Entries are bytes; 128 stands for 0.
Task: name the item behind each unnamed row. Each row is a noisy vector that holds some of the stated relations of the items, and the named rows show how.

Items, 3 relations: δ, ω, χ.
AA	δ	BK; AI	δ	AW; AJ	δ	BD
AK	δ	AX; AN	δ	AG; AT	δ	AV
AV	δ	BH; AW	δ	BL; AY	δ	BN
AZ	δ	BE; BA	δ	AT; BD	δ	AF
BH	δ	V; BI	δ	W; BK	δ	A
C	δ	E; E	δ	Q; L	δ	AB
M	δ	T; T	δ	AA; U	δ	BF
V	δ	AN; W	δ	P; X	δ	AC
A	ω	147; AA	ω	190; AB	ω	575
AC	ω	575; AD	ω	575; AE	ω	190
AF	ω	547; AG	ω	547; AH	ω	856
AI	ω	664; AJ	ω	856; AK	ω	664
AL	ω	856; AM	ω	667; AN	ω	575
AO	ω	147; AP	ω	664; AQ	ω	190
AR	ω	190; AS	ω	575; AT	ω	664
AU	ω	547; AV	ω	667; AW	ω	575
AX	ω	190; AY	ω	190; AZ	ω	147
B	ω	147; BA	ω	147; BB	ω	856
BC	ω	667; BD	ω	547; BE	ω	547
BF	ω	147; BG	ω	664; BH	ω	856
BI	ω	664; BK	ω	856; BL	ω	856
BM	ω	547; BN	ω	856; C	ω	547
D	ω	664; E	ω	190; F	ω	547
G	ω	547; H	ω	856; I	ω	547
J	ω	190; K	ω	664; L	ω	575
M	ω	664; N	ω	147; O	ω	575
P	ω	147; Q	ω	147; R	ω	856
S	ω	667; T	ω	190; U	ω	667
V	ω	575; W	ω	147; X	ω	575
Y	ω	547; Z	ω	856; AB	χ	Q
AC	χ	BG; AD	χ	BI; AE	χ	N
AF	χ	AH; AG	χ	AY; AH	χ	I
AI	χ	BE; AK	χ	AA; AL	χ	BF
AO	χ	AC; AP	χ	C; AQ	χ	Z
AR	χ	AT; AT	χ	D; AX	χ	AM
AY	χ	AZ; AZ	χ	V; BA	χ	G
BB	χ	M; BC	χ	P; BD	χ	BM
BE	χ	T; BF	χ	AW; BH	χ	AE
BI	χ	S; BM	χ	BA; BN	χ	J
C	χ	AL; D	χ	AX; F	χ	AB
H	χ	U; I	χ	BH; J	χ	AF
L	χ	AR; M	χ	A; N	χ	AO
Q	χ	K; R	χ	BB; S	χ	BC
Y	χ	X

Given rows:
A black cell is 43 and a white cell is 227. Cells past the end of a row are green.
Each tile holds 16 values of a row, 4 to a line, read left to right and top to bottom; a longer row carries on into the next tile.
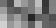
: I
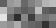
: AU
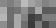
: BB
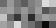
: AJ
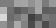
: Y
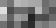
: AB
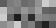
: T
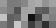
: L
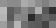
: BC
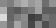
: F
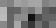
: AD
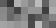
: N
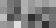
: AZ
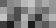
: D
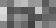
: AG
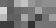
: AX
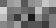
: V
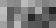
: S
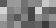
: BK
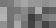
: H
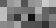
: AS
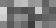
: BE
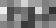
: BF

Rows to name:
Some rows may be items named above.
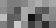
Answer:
L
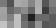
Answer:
AH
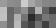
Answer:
AL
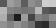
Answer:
AM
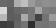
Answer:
AX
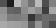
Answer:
AE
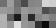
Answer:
U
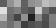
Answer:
AN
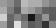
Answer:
BI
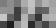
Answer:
AT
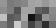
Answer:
L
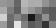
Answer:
BI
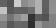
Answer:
AC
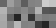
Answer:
AV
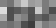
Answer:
Q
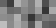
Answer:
BH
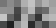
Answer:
AT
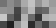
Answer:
AT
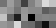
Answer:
X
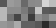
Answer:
Z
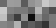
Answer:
AW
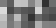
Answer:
AF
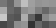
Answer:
AR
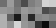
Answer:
U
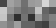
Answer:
K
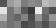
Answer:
BL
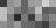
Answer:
BG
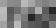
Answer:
S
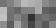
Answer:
AP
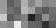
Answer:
AY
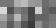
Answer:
BN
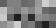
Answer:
T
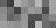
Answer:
AO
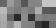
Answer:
AV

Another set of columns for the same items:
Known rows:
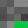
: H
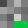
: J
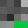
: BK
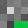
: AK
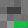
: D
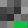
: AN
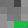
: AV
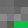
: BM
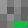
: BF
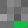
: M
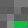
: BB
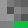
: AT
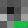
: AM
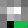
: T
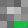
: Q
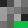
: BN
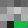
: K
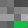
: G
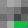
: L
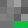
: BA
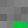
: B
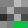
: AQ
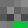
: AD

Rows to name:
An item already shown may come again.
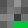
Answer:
AJ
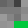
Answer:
AV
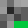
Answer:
AC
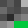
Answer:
BK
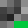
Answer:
AN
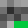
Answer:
AO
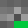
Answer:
Z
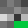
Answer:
U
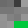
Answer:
AV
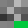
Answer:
AQ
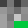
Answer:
AF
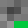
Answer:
D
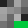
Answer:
BN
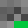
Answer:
AP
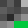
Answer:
BK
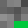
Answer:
C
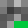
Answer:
AX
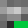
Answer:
AB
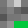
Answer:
AY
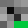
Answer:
BG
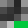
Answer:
BH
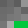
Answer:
BL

